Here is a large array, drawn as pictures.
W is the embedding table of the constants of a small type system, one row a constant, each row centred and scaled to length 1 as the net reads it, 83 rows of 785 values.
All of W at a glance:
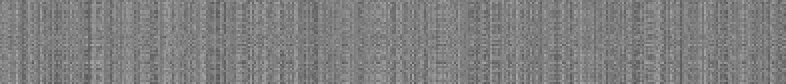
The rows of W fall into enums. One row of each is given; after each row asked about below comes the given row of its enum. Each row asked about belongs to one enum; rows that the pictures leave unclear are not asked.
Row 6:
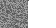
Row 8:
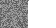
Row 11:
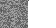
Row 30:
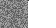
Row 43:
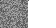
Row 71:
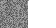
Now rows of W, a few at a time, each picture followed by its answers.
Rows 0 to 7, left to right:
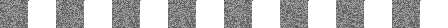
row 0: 43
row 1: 71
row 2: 8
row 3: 8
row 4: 43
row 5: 6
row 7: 8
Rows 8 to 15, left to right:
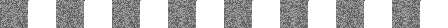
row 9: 30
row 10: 8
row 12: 8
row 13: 11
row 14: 30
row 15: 11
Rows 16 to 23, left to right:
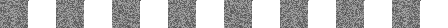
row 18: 6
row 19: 8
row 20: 6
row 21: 8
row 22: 71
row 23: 11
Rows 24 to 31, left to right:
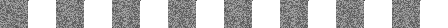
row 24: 6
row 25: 43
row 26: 11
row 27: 30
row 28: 43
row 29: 11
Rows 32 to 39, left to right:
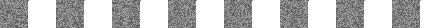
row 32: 6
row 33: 8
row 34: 11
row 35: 71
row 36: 71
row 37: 30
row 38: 8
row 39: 71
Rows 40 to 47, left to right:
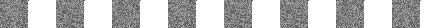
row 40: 43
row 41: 6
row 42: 71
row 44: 6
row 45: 6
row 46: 71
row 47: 8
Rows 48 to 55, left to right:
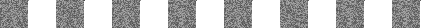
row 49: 30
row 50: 8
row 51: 11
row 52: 8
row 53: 6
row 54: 11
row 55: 11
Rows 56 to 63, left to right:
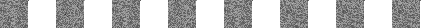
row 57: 71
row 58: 11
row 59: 71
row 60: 11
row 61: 6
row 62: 6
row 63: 6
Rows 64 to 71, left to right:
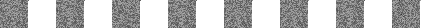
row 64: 43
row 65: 11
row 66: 6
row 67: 11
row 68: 8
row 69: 8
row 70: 11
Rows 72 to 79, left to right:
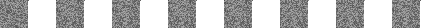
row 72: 6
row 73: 43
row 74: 11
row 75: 43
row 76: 43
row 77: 8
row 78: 8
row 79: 11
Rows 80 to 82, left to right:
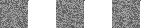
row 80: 8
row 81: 6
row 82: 11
